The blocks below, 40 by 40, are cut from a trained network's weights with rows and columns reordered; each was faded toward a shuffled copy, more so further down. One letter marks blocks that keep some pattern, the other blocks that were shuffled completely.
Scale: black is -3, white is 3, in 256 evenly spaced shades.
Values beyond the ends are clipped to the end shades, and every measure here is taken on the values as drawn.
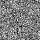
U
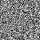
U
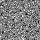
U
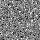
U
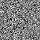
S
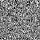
S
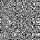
S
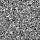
U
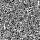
U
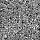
U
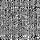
S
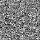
S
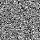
S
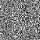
S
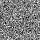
U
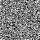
U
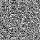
S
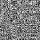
S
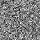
S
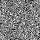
U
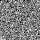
U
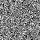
U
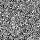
U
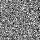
U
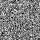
U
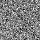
U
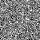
U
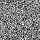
S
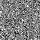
U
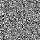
S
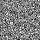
U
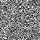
S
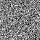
U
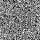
S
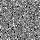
U
